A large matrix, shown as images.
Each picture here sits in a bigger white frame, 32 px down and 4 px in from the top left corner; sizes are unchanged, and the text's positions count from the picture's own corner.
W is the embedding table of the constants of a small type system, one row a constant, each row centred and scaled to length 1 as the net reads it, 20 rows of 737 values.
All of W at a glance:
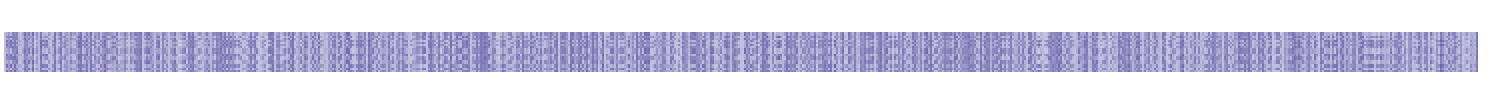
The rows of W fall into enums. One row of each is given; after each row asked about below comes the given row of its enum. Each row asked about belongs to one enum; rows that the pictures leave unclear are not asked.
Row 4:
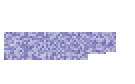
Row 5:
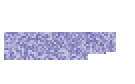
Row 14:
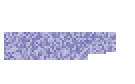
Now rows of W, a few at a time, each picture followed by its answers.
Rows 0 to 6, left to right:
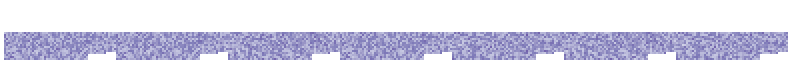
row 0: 14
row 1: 14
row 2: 5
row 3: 14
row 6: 4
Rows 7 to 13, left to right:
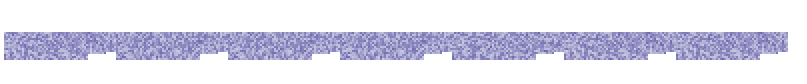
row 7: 5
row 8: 14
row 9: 14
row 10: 14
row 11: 4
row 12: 5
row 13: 5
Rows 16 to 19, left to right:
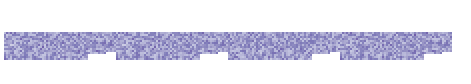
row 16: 4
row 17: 4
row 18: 14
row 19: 4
